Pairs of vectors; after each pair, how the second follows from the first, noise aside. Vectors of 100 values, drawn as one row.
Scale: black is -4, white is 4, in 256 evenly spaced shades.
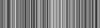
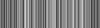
shuffled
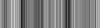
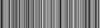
shuffled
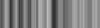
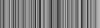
shuffled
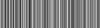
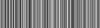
copied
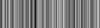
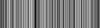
sign-scrambled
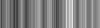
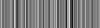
sign-scrambled
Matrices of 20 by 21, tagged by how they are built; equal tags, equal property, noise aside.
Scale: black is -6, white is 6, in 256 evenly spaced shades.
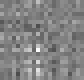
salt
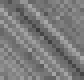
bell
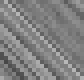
bell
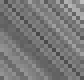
bell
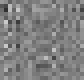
salt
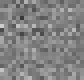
salt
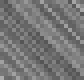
bell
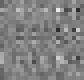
salt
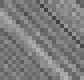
bell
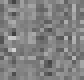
salt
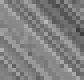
bell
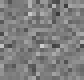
salt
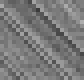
bell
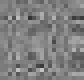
salt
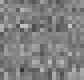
salt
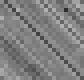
bell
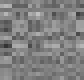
salt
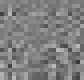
salt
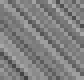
bell
